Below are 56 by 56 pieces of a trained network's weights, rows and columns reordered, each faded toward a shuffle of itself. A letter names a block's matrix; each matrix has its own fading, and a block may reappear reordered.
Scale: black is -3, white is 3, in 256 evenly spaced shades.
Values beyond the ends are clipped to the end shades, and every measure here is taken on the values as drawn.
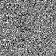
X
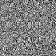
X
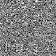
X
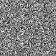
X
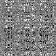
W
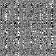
W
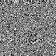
X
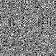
X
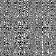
W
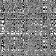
W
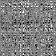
W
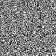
X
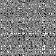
W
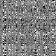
W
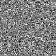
X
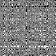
W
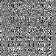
W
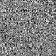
X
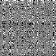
W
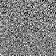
X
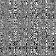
W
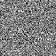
X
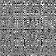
W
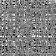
W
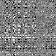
W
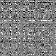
W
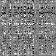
W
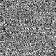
X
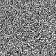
X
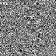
X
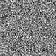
X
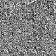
X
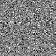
X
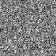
X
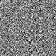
X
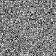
X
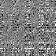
W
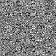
X
